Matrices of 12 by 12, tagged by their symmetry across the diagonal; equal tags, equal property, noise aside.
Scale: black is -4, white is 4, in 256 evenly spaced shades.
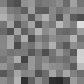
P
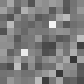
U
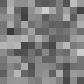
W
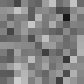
W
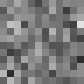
W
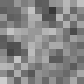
U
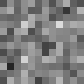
U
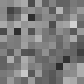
U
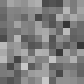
P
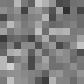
P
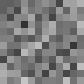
U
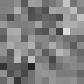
P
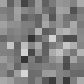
W
